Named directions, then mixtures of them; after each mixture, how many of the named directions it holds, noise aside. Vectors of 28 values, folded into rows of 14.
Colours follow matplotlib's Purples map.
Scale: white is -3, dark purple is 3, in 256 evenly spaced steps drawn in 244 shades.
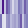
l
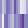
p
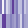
one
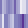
one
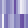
one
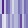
one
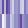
two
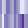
one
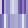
two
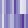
one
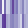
one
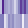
two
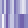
two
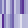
two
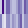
one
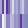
two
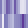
one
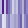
one
